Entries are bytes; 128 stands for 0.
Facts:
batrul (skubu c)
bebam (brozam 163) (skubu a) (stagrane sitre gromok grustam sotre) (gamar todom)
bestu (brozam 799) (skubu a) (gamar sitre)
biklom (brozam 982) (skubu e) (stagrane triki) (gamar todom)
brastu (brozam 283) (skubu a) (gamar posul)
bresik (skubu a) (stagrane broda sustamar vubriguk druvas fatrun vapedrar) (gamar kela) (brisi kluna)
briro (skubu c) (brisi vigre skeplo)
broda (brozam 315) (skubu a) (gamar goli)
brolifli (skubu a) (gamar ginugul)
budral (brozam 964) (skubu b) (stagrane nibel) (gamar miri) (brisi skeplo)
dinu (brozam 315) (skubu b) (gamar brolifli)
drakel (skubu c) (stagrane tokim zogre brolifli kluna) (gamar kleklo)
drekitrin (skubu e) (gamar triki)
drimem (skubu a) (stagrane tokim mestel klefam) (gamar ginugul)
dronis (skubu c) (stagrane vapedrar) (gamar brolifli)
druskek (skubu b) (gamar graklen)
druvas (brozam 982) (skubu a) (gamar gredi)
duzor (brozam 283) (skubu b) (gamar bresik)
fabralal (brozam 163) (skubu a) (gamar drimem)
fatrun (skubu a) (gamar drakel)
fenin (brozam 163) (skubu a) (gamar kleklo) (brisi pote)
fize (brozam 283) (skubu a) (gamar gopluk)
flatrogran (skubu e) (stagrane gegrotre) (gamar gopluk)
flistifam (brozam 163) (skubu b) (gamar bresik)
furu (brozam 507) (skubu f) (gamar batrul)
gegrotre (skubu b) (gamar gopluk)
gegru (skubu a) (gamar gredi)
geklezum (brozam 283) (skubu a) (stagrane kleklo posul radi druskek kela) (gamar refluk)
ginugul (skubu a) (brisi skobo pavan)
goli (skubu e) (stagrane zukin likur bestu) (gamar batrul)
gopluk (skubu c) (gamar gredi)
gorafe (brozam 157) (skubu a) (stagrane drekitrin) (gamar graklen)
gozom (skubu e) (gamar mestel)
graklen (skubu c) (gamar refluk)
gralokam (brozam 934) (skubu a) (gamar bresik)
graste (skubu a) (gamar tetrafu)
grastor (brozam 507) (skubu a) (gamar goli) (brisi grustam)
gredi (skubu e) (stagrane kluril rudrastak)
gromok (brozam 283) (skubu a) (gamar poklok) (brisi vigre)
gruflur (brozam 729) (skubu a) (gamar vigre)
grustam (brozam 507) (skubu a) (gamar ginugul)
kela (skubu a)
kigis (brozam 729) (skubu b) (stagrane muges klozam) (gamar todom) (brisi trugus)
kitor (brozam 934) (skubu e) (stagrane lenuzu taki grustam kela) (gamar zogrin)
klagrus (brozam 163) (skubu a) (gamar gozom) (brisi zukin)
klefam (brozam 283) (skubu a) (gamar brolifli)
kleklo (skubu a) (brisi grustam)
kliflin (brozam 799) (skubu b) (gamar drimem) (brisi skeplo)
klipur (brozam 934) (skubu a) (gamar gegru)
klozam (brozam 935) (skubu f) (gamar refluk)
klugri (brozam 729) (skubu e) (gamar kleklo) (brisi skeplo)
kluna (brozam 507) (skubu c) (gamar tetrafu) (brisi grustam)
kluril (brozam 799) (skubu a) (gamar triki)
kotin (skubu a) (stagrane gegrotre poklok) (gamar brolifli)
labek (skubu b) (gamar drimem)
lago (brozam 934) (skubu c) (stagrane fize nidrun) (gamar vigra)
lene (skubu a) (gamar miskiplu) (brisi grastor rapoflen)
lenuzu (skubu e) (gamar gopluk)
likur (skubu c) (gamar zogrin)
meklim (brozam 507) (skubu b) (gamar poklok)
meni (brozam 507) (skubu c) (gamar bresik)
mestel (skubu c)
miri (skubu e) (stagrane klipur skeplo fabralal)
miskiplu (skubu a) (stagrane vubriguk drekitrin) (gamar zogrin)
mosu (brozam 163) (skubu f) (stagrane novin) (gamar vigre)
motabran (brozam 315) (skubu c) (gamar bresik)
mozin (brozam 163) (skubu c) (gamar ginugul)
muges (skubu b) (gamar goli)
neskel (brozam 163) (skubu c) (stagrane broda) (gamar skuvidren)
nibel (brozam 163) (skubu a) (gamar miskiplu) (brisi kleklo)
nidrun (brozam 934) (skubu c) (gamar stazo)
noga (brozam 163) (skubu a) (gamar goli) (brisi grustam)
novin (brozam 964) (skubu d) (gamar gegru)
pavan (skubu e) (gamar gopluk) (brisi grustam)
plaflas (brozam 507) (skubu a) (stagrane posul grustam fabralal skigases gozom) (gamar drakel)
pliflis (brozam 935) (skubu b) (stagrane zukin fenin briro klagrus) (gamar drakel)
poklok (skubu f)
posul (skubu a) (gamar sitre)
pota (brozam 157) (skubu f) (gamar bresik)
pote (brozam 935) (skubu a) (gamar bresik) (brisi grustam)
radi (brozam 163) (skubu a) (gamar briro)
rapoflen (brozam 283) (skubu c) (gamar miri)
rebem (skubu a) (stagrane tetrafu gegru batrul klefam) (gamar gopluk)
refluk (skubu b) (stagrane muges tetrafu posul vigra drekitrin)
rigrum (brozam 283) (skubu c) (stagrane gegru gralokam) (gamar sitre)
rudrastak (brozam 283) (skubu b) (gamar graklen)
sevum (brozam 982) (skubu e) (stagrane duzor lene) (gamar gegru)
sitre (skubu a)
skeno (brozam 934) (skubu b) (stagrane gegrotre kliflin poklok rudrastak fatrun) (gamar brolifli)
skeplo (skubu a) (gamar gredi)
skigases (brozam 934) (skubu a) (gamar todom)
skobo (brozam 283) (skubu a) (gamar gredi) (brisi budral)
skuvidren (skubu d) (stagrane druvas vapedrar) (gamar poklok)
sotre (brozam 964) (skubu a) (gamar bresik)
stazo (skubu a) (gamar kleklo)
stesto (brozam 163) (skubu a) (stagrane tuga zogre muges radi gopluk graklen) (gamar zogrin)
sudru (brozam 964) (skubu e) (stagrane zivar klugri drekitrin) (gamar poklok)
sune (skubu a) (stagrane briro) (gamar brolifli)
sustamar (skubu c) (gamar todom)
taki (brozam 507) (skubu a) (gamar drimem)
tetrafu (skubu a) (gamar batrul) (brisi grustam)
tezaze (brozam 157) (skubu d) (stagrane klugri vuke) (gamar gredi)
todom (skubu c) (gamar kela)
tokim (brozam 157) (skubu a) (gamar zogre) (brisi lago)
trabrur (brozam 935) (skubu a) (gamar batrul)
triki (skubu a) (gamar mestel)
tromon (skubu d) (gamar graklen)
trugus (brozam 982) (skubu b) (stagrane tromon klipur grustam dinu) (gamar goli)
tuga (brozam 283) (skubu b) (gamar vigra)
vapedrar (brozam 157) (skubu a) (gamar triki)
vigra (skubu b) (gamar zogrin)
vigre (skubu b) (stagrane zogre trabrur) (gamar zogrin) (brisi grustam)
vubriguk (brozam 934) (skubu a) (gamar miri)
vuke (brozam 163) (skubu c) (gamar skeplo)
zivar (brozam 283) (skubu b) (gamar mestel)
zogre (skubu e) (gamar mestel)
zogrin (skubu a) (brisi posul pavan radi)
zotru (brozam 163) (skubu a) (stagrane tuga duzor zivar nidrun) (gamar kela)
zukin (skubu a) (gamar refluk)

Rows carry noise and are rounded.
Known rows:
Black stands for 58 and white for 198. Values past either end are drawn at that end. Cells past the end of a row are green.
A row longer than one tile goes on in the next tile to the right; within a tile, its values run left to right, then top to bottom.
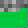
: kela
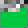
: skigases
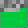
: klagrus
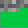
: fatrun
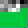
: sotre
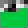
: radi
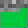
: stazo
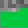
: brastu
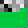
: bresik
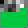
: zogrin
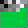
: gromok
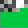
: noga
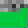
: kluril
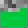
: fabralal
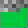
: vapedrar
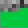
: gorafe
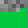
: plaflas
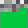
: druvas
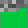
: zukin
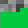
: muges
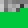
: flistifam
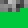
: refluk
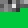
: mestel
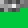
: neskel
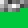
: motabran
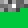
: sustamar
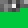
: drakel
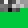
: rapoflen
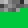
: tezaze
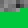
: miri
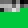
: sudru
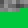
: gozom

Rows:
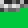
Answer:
lago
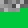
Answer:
broda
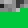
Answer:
rebem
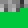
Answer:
duzor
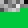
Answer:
vubriguk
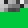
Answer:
trugus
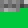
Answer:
tokim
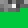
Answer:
rigrum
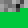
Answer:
labek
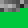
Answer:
mosu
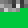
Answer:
gruflur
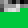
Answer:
novin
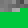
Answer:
geklezum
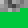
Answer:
taki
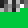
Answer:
skobo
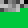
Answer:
kitor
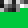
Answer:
pavan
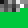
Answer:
ginugul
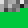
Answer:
biklom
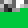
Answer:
pote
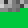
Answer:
pliflis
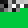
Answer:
briro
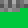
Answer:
tromon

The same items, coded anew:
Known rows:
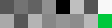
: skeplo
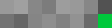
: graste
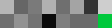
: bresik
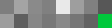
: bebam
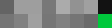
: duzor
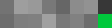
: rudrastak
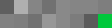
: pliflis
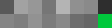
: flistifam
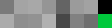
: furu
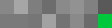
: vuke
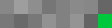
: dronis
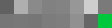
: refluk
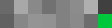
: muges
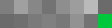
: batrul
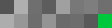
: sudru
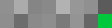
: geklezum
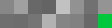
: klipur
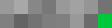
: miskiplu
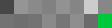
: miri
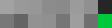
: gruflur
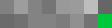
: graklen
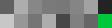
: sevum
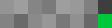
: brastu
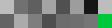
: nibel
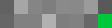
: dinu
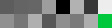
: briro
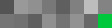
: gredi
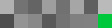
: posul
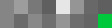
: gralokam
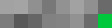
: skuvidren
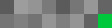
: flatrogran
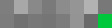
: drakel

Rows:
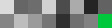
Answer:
grustam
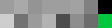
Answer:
plaflas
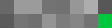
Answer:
poklok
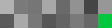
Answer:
rapoflen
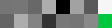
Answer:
vigre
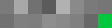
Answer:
nidrun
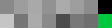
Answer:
meni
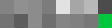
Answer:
kela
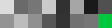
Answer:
grastor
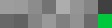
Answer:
zukin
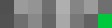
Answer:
pota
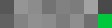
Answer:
drekitrin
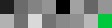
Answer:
klugri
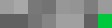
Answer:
tezaze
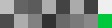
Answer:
tetrafu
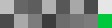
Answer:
kleklo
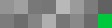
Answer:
fabralal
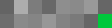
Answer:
klozam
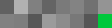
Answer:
skeno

